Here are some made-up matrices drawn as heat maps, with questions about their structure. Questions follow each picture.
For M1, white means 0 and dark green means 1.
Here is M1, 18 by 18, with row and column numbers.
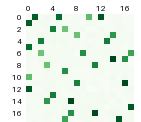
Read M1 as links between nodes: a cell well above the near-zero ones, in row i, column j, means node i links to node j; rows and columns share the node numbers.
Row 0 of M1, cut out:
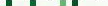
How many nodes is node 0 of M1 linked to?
4
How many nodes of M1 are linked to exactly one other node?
7
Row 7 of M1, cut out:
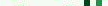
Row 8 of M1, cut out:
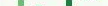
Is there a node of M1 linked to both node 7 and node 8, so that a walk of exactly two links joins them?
no
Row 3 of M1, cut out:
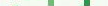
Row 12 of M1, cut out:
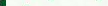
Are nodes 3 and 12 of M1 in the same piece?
no
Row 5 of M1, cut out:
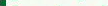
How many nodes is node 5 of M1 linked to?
1
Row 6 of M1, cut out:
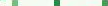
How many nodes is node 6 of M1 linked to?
3
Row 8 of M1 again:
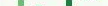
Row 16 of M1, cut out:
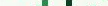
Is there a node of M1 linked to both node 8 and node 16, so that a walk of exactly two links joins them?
yes
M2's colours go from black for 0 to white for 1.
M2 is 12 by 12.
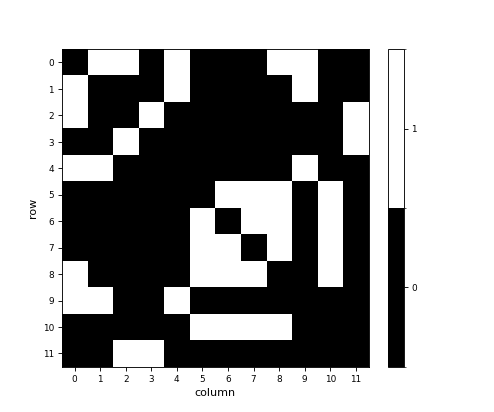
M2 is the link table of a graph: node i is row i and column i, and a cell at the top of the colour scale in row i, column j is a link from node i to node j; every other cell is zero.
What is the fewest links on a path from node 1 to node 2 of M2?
2
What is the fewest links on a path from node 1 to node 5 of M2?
3
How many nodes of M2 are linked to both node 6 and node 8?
3
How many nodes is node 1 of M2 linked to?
3
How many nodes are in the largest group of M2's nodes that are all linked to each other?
5
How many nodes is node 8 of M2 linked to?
5
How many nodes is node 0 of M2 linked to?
5
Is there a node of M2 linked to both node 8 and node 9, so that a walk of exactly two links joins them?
yes
